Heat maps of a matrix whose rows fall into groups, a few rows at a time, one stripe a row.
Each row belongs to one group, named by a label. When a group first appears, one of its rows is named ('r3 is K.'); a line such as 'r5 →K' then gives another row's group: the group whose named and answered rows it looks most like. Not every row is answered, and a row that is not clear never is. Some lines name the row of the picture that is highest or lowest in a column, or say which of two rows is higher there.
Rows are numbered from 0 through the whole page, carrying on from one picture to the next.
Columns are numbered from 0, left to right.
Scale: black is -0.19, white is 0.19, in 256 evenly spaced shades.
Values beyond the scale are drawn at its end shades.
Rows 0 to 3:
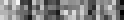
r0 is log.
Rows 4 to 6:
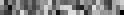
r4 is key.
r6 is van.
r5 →key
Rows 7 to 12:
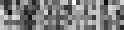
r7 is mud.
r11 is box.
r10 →log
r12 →log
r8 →box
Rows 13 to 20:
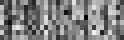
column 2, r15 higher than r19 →Yes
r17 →key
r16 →box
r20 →van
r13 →van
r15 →box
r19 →box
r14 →box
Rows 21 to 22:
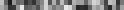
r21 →box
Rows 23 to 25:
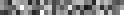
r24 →key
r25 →mud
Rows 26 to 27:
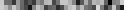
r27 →log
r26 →key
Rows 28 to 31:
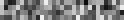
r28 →key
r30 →log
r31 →mud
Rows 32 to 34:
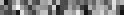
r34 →van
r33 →van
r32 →key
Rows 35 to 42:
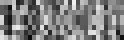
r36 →mud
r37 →mud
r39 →key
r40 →mud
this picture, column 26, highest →37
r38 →key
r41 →box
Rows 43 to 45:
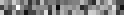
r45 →box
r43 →log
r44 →van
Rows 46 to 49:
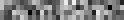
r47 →key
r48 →mud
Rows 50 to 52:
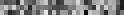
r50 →van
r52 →box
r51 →log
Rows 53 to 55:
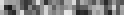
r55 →key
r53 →log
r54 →key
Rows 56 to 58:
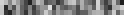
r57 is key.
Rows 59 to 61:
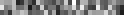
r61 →van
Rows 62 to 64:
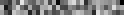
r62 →van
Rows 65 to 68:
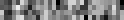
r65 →van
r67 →key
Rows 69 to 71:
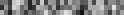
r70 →van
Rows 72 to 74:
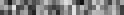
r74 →van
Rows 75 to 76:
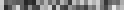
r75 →box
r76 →key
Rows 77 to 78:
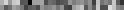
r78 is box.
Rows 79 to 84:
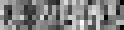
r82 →mud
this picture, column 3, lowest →83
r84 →log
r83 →box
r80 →box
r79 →log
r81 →box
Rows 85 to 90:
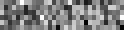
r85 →key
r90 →van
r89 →box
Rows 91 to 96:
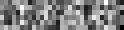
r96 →log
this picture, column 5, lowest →96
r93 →van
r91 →van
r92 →key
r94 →box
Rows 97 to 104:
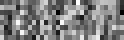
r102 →key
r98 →log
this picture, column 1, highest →98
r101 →mud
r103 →mud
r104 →box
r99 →van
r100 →key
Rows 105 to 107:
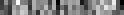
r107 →mud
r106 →van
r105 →van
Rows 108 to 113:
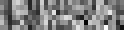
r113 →van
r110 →van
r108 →mud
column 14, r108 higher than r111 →No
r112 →box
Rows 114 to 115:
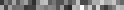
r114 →van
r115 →box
